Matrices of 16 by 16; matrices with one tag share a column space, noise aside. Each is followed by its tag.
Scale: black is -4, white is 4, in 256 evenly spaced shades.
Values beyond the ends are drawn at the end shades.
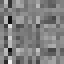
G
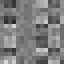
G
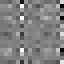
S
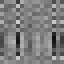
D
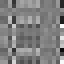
G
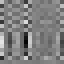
D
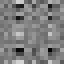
S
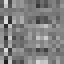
G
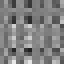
G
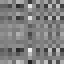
S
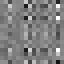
S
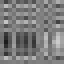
D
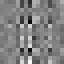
G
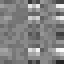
S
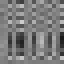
D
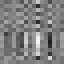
D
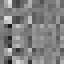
G
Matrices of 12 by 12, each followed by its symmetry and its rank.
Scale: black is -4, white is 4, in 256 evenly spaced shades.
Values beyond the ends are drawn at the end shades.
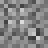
symmetric, rank two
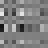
neither, rank one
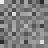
symmetric, rank two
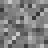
antisymmetric, full rank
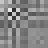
symmetric, rank two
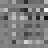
neither, rank two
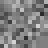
antisymmetric, full rank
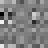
neither, rank two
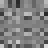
neither, rank two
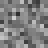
antisymmetric, full rank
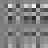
neither, rank one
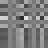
neither, rank one
